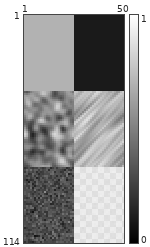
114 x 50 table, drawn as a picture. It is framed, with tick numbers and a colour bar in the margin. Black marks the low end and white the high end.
The table splits into 3 rows of 2 panels. Panel 1,1: high, flat. Panel 1,2: very low, flat. Panel 2,1: middling, blotchy, strong in contrast. Panel 2,2: high, slanting up to the right. Panel 3,1: low, fine-grained. Panel 3,2: very high, checkered, faint in contrast.
